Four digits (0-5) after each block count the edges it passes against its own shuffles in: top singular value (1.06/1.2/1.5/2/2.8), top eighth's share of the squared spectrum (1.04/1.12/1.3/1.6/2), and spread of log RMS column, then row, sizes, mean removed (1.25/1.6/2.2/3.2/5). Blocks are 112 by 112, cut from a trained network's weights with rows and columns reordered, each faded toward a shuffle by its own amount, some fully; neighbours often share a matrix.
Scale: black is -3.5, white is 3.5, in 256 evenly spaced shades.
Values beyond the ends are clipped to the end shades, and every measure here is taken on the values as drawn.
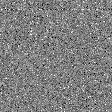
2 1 0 0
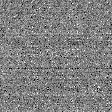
3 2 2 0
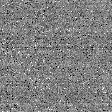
2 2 1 0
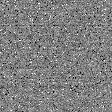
2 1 1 0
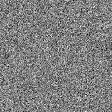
3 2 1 0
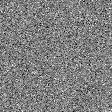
2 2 0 0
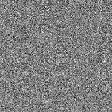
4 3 1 1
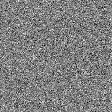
3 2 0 0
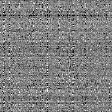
4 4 3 1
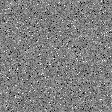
0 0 0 0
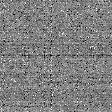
3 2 2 0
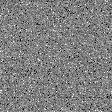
1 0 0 0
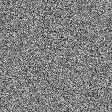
0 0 0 0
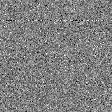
2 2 0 1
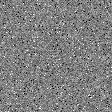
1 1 0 0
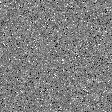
0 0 0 0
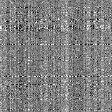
4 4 1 4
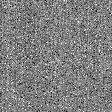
2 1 0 0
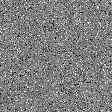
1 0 0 0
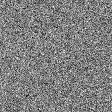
2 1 0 0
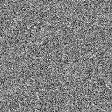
3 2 0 0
